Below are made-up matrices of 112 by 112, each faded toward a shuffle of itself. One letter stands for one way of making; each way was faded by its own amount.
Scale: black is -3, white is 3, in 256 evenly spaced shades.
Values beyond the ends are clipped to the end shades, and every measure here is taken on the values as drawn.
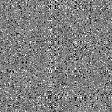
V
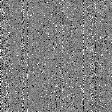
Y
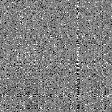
V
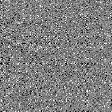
V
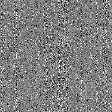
Y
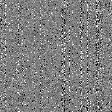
Y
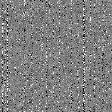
Y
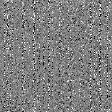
Y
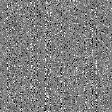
Y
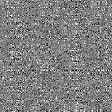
V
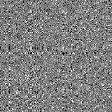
V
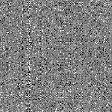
V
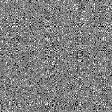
V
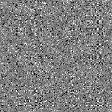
V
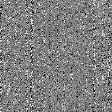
Y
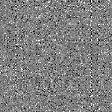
V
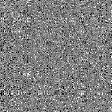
V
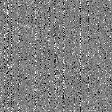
Y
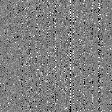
Y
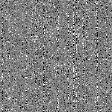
Y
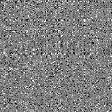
V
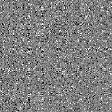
V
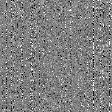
Y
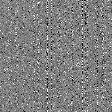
Y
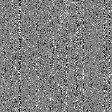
Y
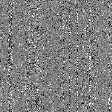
Y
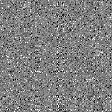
V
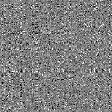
V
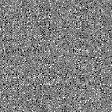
V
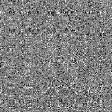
V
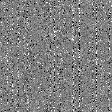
Y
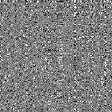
V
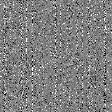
Y
